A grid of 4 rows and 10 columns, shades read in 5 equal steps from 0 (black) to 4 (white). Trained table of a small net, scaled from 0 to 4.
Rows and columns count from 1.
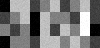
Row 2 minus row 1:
1 -1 0 -1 1 -1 1 -1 1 0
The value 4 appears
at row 2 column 9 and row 3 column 9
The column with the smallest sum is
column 4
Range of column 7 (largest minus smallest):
2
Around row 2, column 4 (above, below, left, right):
1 0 3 3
